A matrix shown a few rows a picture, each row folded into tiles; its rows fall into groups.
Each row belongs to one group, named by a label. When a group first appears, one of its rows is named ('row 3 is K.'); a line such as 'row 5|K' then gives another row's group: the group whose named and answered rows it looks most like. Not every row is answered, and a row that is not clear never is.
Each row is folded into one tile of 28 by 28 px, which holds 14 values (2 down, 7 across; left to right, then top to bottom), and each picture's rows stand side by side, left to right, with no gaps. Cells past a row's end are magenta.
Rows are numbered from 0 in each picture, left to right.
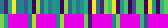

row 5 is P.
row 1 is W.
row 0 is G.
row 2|W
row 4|P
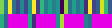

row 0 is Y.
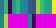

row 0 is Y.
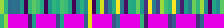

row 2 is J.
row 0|Y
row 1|J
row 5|P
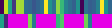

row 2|Y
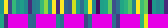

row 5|Y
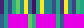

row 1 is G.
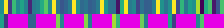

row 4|G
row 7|P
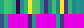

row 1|J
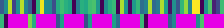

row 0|P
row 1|G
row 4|P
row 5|P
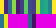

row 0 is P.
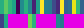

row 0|J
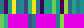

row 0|G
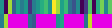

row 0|W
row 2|Y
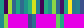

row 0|W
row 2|G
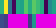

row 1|J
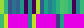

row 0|Y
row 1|W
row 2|J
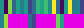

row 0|W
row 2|G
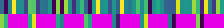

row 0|G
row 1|Y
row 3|G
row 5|Y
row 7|P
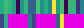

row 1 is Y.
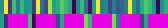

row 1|P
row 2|J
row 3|G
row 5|J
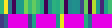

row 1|J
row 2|Y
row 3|P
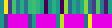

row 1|J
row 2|W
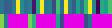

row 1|G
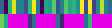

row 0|G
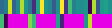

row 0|P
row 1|G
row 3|W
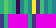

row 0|J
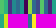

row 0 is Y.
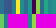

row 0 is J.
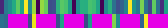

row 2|J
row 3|J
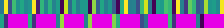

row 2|W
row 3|W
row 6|P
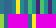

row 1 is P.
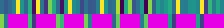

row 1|P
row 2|G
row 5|W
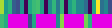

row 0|Y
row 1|J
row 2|Y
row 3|G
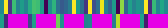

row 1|J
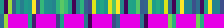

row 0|W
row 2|J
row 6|G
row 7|G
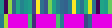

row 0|W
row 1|P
